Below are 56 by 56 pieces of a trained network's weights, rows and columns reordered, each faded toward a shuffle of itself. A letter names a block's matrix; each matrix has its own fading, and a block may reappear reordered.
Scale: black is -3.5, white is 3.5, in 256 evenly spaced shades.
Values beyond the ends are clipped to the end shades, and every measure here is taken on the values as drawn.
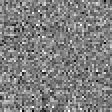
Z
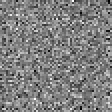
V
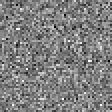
Z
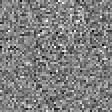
Z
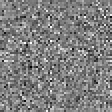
Z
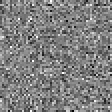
V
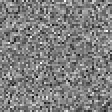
Z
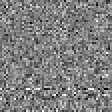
V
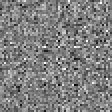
Z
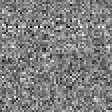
V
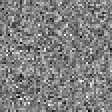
V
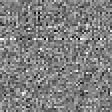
V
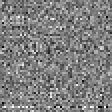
V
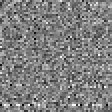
V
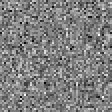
V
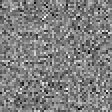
V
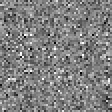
Z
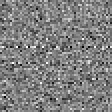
V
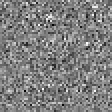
V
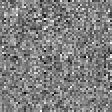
V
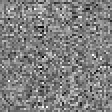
Z
